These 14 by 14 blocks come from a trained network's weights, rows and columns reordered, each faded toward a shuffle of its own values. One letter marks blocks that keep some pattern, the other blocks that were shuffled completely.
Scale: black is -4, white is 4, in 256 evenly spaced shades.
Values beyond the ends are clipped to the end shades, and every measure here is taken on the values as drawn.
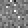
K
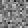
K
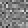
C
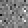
K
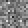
K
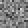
K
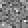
K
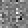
C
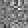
C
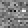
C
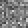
K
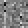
C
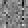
C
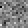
K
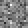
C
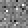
K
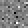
K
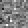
K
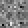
C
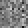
C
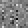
C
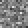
K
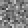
K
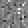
K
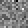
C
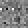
C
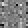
C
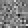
K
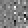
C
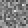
K
